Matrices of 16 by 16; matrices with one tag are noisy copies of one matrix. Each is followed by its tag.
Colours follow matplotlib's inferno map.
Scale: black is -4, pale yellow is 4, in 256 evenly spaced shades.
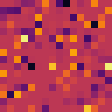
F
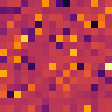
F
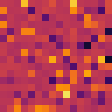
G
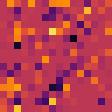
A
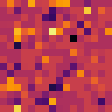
A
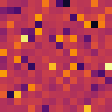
F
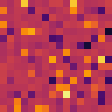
G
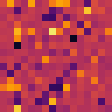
A
